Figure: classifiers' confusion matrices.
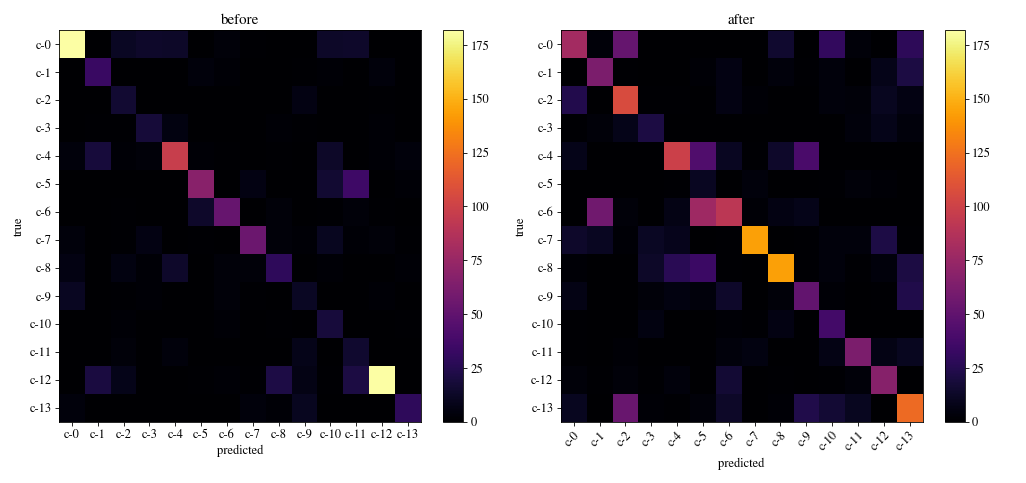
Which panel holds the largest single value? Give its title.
before
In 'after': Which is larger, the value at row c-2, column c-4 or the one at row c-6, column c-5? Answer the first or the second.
the second
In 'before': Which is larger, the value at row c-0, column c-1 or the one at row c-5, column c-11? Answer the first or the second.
the second
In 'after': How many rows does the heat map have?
14
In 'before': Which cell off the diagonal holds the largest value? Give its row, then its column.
c-5, c-11
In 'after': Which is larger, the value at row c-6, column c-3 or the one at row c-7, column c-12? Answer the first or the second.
the second
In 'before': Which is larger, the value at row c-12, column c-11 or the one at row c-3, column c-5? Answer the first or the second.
the first
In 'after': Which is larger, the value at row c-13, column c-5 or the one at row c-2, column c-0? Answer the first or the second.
the second
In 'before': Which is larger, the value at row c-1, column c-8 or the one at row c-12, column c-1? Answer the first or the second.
the second
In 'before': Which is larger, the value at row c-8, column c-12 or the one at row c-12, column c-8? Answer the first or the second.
the second
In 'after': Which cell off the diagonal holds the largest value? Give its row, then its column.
c-6, c-5
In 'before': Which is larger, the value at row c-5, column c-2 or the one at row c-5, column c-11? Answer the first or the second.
the second
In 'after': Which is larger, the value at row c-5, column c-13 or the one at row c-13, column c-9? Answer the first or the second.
the second
